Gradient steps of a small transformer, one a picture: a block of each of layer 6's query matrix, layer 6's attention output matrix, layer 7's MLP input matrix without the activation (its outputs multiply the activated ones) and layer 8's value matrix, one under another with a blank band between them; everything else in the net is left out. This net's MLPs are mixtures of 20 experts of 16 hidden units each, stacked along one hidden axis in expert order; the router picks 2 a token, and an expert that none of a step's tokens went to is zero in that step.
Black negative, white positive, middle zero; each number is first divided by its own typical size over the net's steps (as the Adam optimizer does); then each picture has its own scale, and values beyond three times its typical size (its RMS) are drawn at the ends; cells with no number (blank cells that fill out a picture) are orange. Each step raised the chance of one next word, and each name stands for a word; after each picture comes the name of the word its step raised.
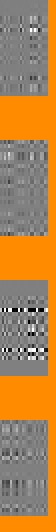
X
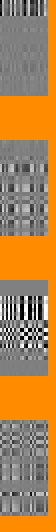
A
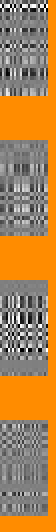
A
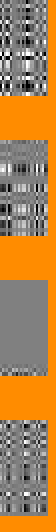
A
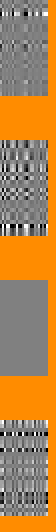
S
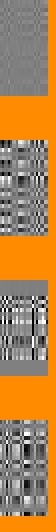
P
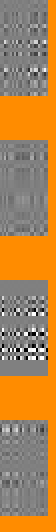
X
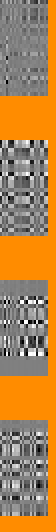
P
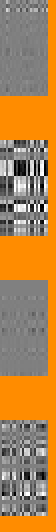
A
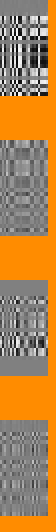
P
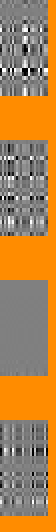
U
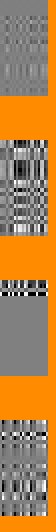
S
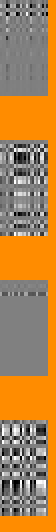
X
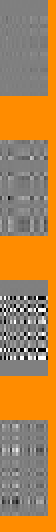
U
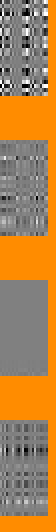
U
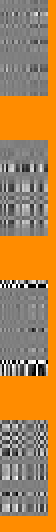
A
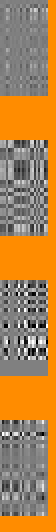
S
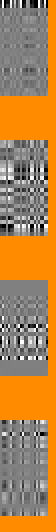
S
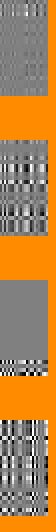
A
